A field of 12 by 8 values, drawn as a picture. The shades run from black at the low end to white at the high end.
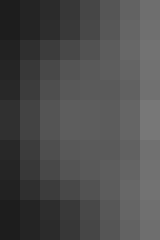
There are no regular stripes. The field climbs toward the right. It is mirror symmetric from top to bottom. On average the colour sits 30% of the way up the scale. The centre is the smoothest part.
